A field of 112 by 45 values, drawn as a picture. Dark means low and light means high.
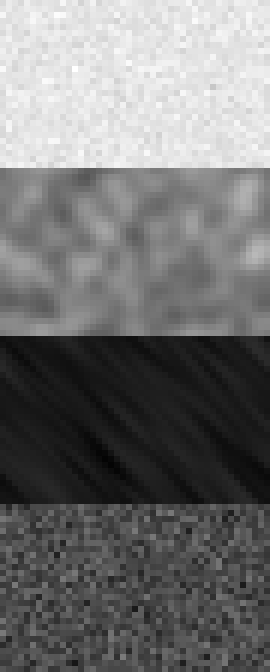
The table splits into 4 rows of 1 panel. Panel 1,1: very high, fine-grained, faint in contrast. Panel 2,1: middling, blotchy. Panel 3,1: very low, slanting down to the right, faint in contrast. Panel 4,1: low, fine-grained.
